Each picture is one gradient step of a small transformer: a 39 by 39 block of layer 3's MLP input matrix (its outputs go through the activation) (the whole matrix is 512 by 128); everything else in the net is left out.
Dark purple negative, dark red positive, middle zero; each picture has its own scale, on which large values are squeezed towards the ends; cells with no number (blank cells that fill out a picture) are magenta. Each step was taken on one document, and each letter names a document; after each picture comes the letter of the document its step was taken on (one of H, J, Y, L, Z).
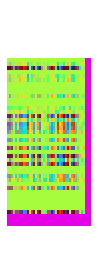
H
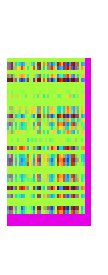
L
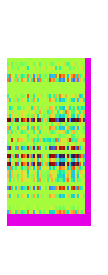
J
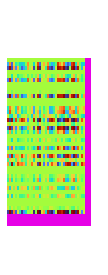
L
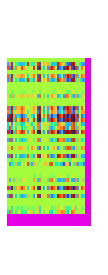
L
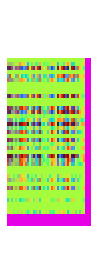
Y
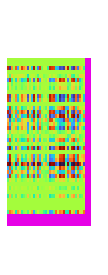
J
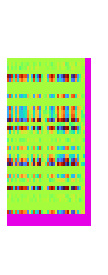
Y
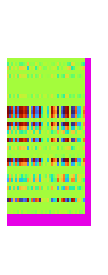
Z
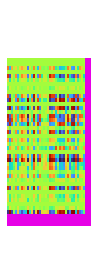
J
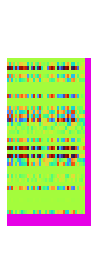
H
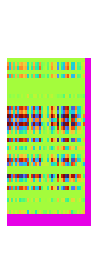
Z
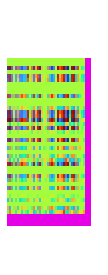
Y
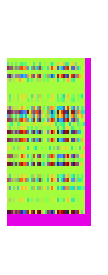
H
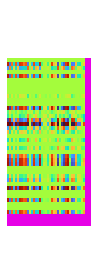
Z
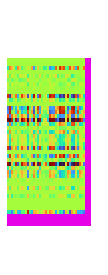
J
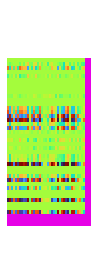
Z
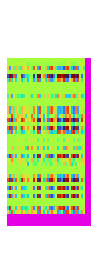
L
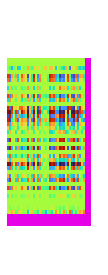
J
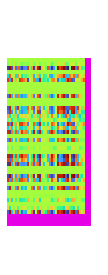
Y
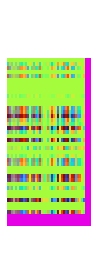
Z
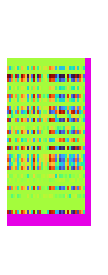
J
